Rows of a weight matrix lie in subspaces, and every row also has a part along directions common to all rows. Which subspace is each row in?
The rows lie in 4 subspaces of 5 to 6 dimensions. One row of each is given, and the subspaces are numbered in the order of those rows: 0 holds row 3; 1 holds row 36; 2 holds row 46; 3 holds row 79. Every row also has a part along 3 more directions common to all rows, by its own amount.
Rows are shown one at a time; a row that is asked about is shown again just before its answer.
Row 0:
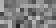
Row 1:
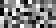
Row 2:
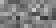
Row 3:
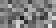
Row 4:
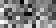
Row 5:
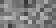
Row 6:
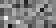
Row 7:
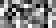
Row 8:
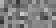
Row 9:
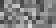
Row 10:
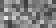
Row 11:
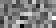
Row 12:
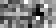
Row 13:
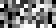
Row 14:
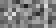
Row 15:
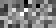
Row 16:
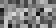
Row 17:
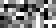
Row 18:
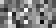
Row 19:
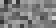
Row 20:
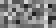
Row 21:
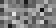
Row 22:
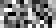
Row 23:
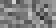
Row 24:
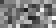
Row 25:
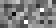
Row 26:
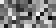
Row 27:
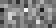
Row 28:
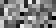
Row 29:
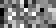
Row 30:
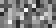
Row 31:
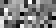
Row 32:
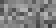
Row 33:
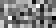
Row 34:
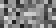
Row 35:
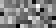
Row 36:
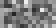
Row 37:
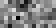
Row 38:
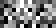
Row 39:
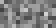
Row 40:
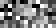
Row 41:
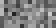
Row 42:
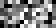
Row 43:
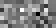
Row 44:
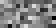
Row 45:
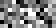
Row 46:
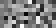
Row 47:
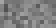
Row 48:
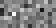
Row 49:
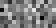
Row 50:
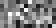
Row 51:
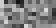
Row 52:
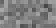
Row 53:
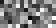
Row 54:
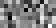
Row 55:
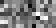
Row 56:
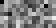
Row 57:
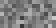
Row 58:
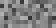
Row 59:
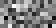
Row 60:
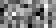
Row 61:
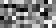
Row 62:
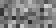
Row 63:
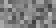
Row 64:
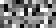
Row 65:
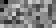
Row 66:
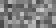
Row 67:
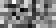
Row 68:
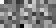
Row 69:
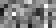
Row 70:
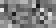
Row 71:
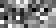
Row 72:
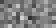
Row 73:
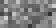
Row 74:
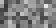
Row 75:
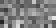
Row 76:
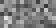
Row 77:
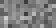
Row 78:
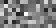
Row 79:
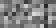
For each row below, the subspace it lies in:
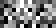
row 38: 2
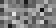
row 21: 0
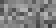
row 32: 2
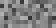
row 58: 1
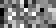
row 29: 2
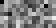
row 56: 2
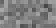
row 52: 0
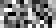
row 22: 1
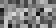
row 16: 3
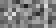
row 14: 3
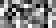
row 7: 3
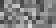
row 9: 1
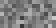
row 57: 0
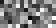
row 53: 1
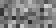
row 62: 3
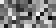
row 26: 2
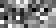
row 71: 2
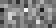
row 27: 0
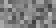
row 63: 0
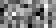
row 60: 3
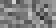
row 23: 1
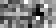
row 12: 3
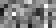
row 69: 3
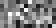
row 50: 0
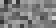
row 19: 1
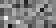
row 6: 1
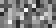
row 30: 0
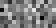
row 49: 0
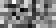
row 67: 1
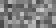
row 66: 0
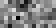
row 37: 2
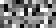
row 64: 3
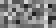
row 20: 3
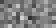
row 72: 1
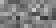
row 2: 2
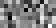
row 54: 0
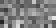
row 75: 1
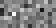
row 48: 3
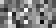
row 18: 0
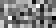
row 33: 0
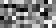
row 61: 2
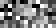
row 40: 0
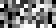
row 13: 0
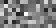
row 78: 3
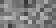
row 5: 3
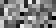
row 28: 1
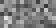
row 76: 0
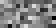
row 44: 1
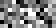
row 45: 1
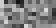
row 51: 2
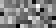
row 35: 1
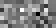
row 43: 2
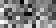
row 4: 2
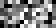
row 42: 0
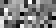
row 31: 1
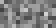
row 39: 2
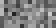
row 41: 3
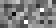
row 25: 0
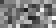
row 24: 1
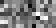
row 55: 2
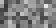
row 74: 3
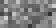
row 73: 3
